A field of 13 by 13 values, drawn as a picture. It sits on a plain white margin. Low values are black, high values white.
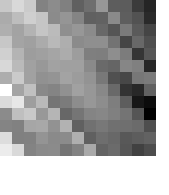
Values rise toward the left. The centre is the smoothest part. The grain runs diagonally down to the right.
